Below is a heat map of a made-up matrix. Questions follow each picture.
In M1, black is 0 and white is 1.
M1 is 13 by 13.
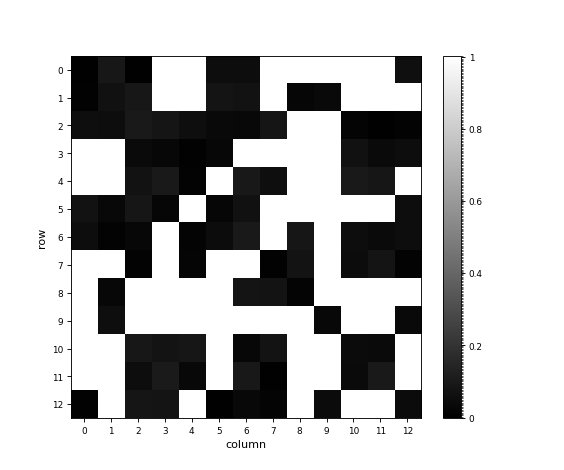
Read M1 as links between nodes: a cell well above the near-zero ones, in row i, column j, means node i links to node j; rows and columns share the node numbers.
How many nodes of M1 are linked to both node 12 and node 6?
0
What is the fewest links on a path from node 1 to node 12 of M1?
1
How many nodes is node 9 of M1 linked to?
10
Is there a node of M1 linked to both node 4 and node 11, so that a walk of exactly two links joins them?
yes
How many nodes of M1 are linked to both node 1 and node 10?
1
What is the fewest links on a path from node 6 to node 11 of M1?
2
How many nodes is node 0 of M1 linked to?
7
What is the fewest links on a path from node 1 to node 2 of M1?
3
